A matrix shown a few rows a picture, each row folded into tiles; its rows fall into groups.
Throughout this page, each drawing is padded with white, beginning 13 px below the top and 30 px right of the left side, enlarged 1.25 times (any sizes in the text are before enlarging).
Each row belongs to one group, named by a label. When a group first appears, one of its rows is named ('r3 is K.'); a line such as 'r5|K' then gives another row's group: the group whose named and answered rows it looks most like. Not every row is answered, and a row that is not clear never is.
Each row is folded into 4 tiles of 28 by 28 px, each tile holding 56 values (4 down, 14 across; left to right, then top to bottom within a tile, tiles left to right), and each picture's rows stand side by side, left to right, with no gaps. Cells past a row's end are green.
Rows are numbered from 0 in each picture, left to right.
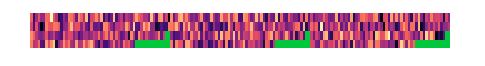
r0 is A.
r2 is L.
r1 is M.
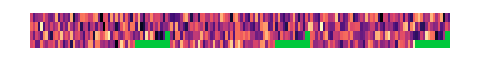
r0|L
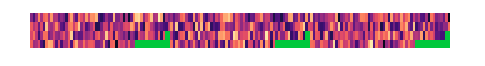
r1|M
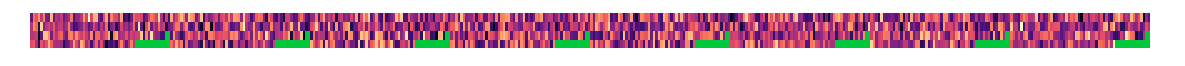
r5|A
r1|M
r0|L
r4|M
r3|M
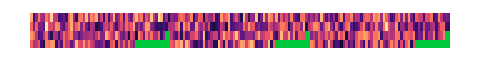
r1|M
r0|A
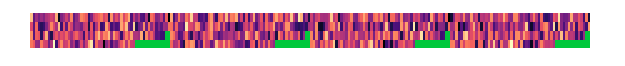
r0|L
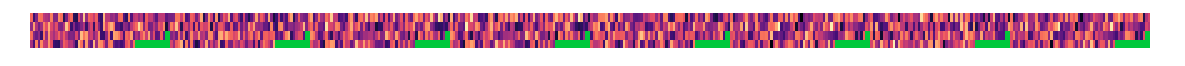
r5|A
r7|A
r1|M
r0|M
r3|A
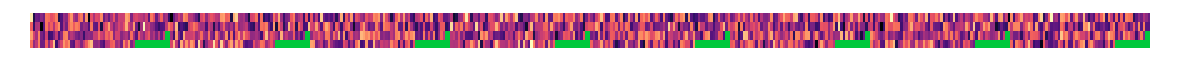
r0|A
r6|A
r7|M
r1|L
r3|A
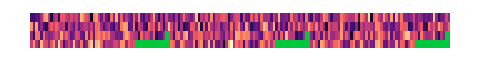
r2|L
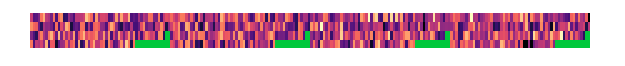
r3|L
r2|L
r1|M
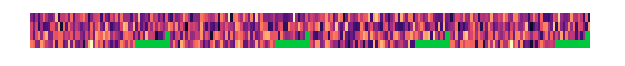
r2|M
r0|L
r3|L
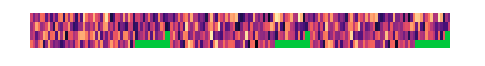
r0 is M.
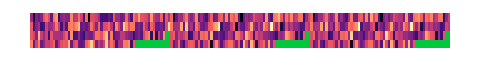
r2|A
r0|A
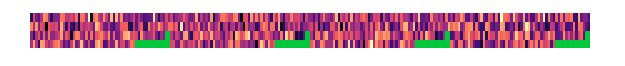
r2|L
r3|M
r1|L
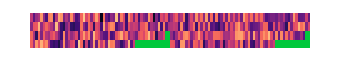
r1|L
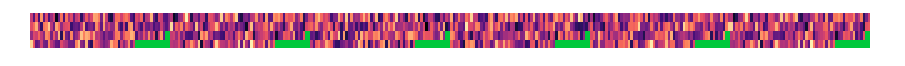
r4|A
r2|M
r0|M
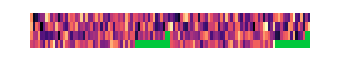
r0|A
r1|A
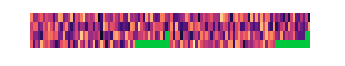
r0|M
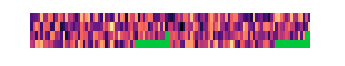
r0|M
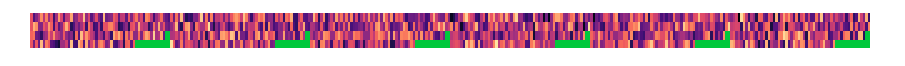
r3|A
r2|L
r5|M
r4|A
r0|M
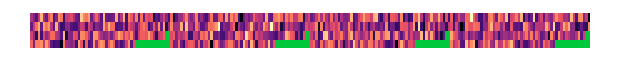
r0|M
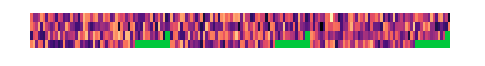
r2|A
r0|M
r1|M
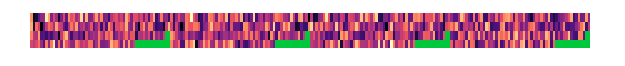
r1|A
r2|A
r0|A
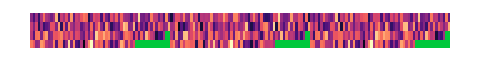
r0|L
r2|L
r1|L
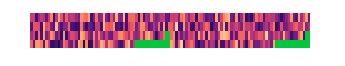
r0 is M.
